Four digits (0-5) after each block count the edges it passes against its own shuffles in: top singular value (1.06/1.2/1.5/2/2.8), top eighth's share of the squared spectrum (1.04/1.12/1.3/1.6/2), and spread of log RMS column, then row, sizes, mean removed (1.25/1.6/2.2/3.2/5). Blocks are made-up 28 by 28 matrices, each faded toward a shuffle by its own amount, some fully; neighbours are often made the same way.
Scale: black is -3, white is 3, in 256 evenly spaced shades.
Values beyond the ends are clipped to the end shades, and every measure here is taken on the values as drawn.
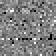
2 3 0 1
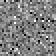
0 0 0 0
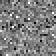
0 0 0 1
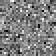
1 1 0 0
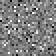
0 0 0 0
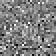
2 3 1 1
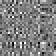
4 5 2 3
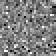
2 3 0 0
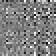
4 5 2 2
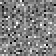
2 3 1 0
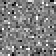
0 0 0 0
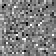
0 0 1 0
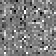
2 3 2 1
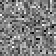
0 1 0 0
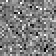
0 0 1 0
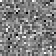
0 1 0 0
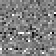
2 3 0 2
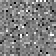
1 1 0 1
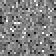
0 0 0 0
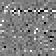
3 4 0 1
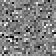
2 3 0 1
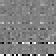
4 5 0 2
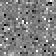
0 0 0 0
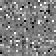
1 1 0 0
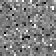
1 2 0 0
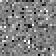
1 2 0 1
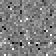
2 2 0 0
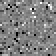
1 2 0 0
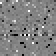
2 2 0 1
